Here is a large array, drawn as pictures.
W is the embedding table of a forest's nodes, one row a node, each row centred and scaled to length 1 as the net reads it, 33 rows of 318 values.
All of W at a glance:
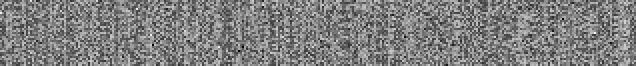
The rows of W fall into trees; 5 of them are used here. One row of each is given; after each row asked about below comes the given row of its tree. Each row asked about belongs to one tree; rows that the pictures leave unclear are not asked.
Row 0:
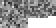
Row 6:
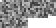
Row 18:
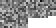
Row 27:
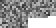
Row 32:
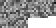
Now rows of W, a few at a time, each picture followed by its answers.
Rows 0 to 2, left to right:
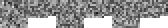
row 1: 32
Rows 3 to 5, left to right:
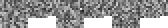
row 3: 0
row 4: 0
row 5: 32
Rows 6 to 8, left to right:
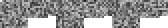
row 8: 27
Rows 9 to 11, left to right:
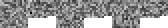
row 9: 6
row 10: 32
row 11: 27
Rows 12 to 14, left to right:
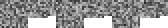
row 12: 27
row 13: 32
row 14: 6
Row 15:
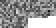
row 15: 27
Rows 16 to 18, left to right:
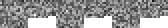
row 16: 32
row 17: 27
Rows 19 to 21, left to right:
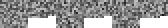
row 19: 27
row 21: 32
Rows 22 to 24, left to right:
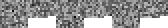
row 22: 6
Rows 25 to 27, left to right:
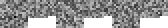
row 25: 18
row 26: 0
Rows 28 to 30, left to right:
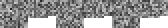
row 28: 18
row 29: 32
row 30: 27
